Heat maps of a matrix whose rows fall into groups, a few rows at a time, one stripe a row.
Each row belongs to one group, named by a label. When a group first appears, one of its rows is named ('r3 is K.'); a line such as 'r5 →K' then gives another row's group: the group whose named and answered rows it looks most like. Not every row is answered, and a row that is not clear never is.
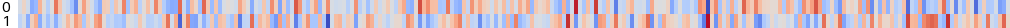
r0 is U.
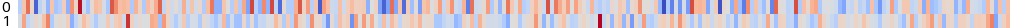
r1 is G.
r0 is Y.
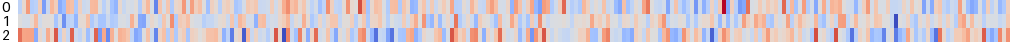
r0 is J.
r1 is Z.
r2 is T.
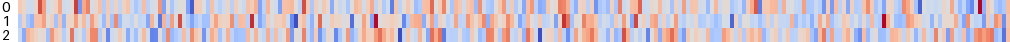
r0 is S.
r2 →J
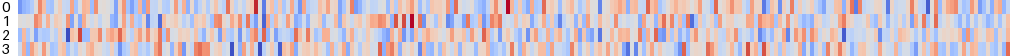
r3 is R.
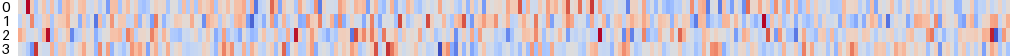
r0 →Y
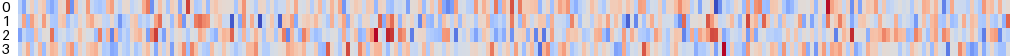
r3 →J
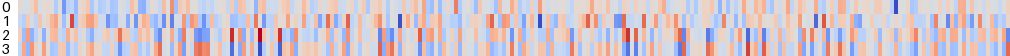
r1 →J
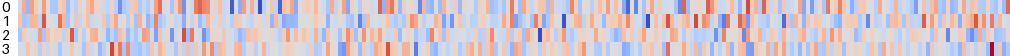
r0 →R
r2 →J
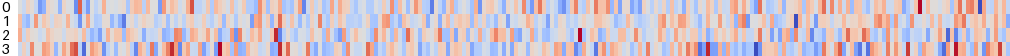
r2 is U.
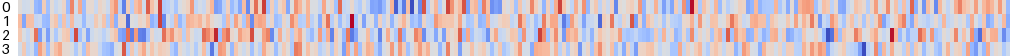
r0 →Y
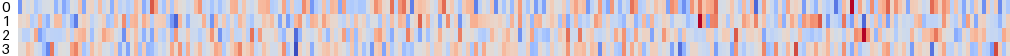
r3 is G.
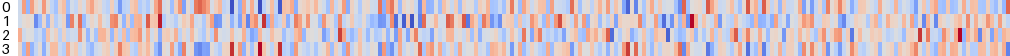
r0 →R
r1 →Y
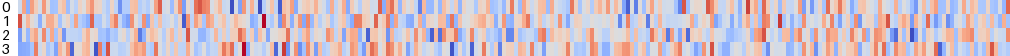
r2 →Z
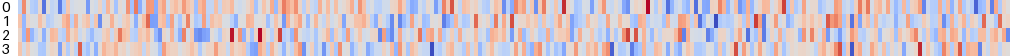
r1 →T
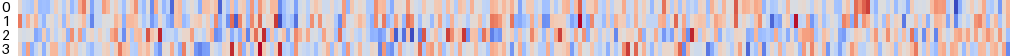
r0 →U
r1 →U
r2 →Y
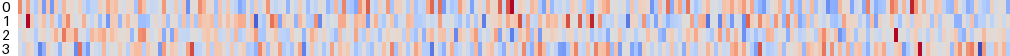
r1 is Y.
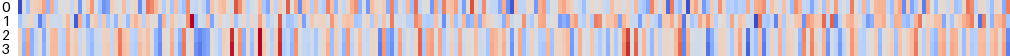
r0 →Z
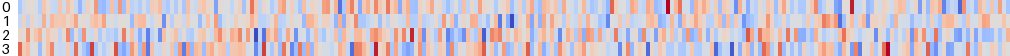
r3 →G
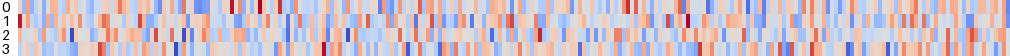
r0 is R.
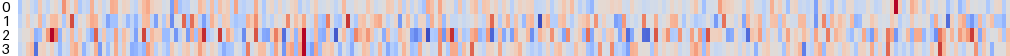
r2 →T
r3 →T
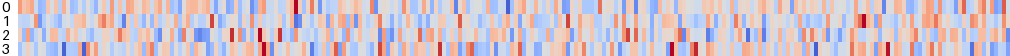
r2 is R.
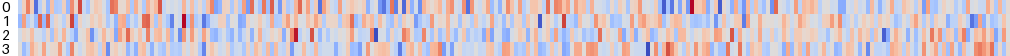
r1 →J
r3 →J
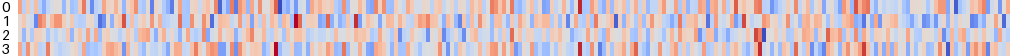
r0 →U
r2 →T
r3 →U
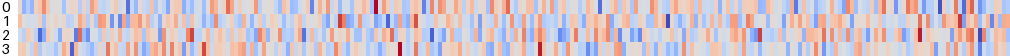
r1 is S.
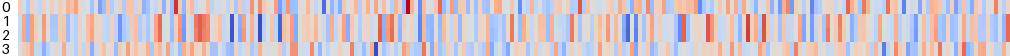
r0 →U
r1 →R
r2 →R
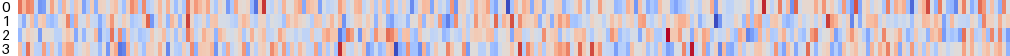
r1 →T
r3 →Y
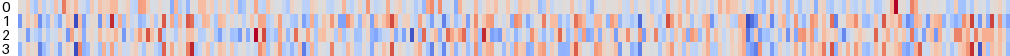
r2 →Y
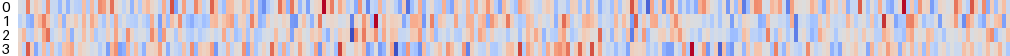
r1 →G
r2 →G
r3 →Y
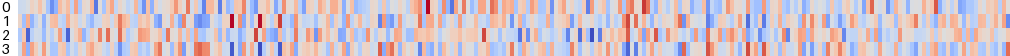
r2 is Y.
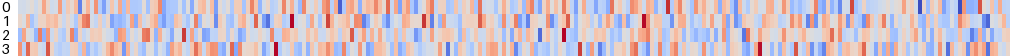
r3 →U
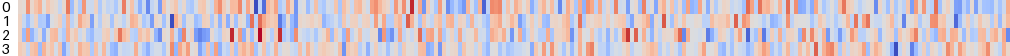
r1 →U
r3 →Z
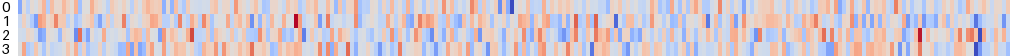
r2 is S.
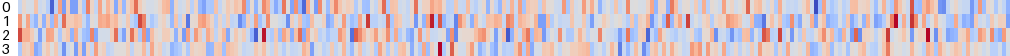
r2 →G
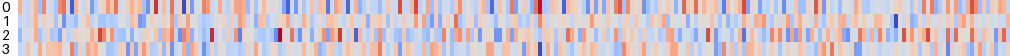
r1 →Z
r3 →J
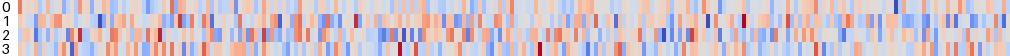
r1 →U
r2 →Y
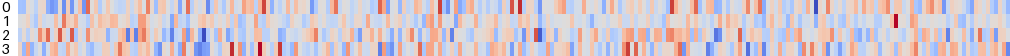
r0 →T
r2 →J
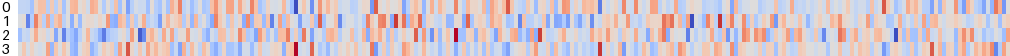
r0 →G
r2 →Z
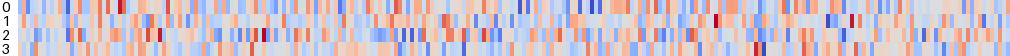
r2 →Y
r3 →T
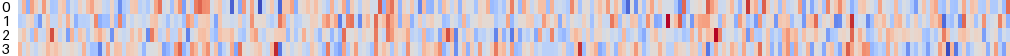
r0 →R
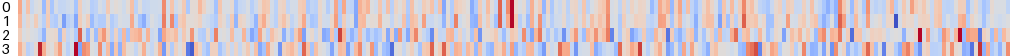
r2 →S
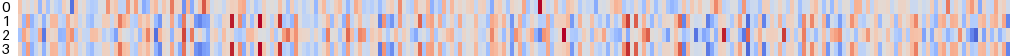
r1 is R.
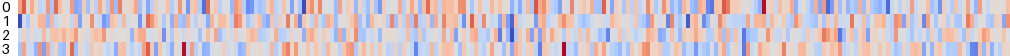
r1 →Z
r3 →J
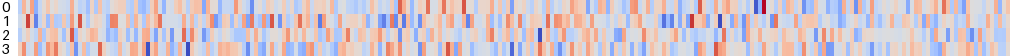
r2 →J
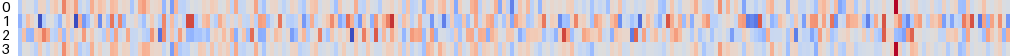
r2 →G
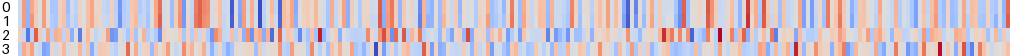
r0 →R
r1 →R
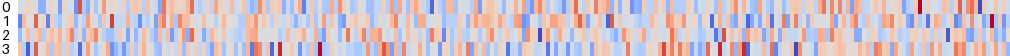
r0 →S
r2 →J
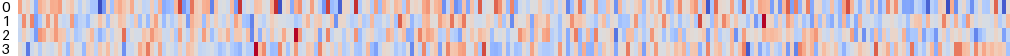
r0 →U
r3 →Y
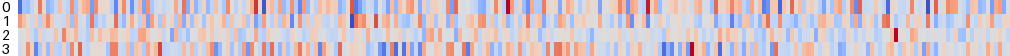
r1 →G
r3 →Y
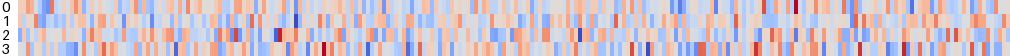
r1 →U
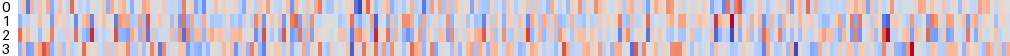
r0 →J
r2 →G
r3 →G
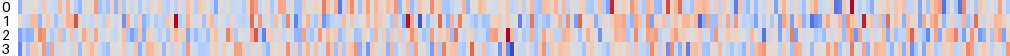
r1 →U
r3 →Z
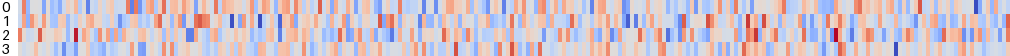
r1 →R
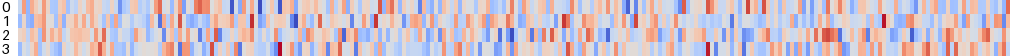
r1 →G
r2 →Z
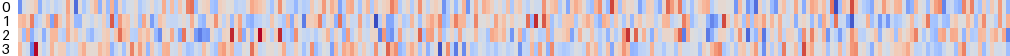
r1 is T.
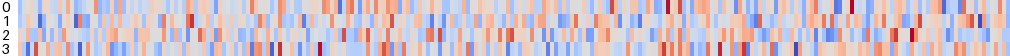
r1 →S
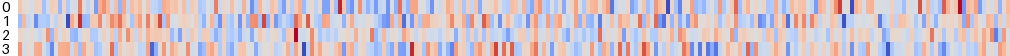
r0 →S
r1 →Y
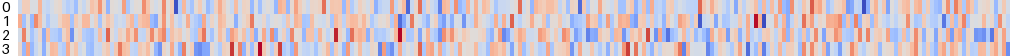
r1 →T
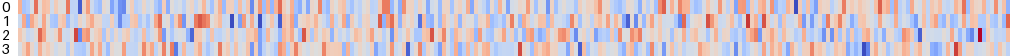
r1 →R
